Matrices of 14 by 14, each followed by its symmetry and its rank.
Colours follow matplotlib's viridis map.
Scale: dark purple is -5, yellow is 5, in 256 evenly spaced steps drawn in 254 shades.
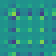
symmetric, rank one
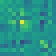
symmetric, rank three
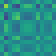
symmetric, rank one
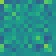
symmetric, rank three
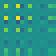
symmetric, rank one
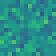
antisymmetric, full rank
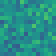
antisymmetric, full rank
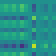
neither, rank one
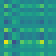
neither, rank one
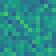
neither, full rank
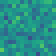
neither, full rank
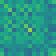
symmetric, rank three
